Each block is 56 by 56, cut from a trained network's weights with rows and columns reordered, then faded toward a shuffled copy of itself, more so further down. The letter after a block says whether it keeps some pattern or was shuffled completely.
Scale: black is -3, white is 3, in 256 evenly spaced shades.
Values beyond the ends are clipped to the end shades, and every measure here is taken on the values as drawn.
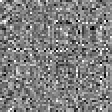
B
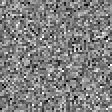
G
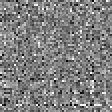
B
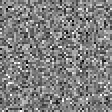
B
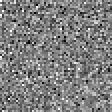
G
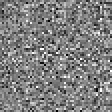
B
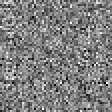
B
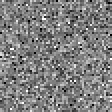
G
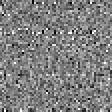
B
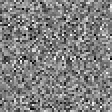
B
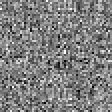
B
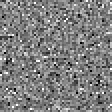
G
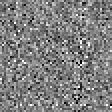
B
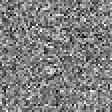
B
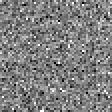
G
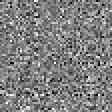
B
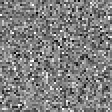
G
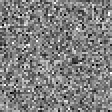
G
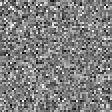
B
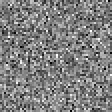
G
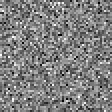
G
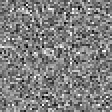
B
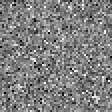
G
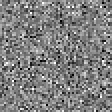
B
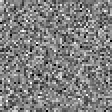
B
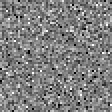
G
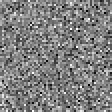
G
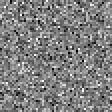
G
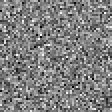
G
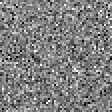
G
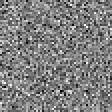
B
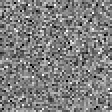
G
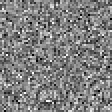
B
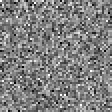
G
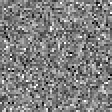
G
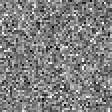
G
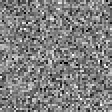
B
